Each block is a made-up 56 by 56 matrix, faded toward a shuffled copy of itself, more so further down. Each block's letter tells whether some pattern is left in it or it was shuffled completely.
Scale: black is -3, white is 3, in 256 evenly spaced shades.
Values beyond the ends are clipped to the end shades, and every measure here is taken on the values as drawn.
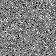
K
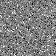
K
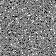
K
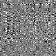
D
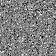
K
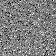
K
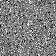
K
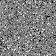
K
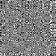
D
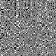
D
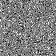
K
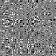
D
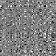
D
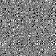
D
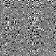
D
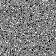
K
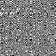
D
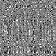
D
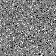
K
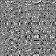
D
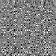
D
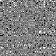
D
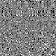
D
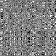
D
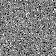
K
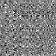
D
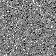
K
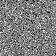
K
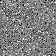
K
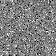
K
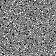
K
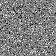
K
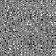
D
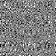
D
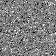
K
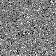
K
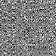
D
